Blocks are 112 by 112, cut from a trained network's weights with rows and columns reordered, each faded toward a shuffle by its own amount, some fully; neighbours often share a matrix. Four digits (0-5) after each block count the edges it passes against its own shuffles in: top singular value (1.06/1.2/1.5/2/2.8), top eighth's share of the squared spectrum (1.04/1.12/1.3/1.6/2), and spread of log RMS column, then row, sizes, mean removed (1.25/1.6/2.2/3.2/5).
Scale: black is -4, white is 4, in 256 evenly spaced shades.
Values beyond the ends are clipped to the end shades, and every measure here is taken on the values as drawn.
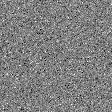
0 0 0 0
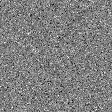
0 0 0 0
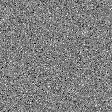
0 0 0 0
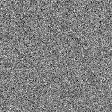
2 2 0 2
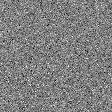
0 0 0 0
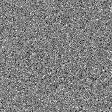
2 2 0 0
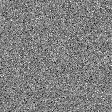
0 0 0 0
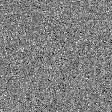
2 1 0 0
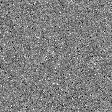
1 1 0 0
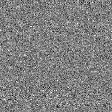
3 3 1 2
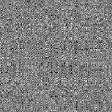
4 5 3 3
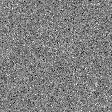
1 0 0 0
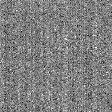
3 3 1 2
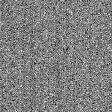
2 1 0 0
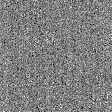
2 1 0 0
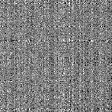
4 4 2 3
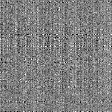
4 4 1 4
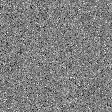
1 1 0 0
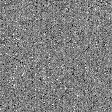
2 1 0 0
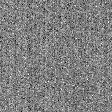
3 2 0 1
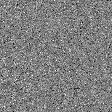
1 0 0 0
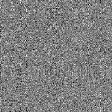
4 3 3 1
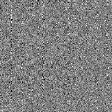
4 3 3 1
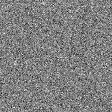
1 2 0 1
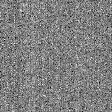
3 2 0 1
